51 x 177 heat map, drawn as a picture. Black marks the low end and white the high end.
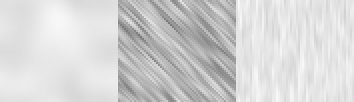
It is made of 1 by 3 panels. Panel 1,1: very high, smooth, faint in contrast. Panel 1,2: high, slanting down to the right. Panel 1,3: very high, streaked downward, faint in contrast.
